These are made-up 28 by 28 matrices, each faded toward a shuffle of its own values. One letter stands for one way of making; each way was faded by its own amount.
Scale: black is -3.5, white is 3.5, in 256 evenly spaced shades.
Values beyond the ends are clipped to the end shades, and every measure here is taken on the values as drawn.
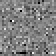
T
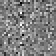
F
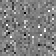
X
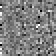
F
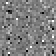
X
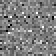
T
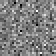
F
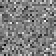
T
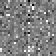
X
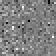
X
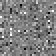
X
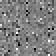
X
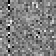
F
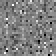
X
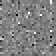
X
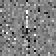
X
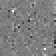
X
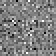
T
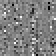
X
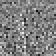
T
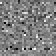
T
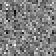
F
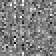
F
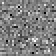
T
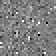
X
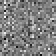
F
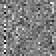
F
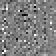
X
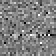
T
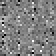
X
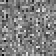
F
